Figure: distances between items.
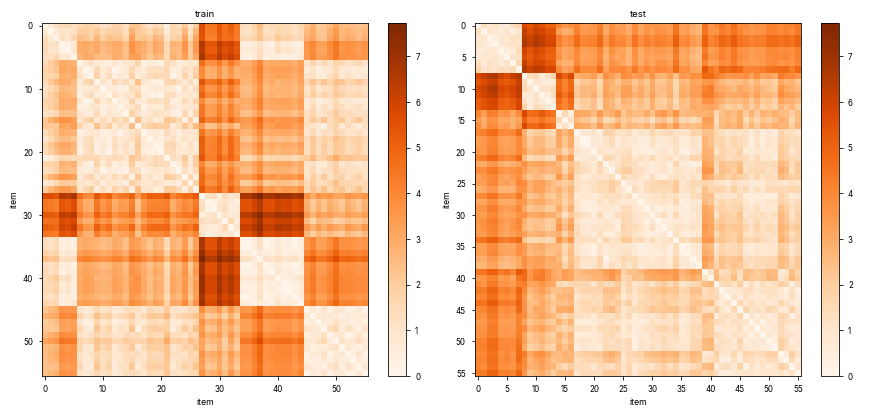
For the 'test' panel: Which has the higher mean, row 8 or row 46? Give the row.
8
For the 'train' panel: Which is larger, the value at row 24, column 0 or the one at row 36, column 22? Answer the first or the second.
the second
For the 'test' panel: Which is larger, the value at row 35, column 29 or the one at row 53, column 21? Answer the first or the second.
the second
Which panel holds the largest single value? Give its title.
train
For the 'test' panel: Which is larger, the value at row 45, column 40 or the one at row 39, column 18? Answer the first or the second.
the second
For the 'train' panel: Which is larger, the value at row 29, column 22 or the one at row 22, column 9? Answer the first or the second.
the first
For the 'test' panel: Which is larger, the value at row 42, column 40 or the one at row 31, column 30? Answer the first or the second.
the first
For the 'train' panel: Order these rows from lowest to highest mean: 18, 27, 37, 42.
18, 42, 37, 27
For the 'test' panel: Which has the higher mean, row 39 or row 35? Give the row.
39
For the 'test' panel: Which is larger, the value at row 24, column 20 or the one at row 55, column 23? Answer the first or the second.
the second
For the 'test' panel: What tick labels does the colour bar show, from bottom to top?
0, 1, 2, 3, 4, 5, 6, 7
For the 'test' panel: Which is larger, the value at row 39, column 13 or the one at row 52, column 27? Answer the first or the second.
the first
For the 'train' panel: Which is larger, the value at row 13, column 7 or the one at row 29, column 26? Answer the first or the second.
the second
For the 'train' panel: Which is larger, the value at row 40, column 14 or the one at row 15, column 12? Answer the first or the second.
the first
